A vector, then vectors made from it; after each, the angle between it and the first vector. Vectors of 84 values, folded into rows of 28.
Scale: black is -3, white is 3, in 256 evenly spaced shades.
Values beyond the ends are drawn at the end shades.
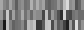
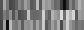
partly opposed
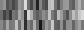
orthogonal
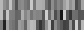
nearly parallel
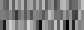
partly aligned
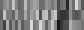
orthogonal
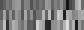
nearly opposite
